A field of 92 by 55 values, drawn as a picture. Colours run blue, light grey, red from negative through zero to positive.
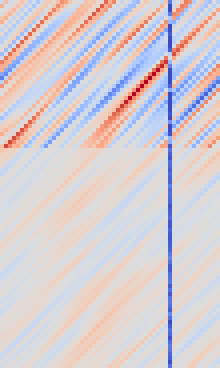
Neither half mirrors the other. No overall slope runs across the table. The grain runs diagonally up to the right. The bottom part is calmer, past a seam about 40% of the way down. Column 43 differs from the columns beside it.
